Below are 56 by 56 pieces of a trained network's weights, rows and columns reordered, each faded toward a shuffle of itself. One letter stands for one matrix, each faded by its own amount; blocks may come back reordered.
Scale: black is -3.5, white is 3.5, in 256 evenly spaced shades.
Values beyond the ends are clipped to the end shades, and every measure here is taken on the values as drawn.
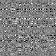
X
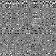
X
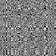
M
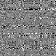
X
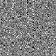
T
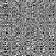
M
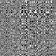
M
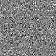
T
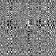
M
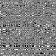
X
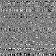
X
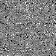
T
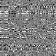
X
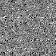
T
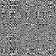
M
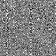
T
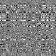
X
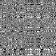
X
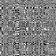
M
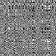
M
